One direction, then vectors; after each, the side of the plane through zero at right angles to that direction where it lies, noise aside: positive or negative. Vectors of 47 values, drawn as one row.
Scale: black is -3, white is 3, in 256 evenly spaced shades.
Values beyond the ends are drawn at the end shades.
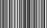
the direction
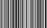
negative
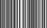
positive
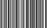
negative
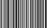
negative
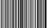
negative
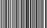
negative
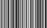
negative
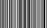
positive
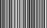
positive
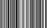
negative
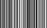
positive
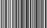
negative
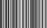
negative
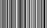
positive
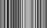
negative
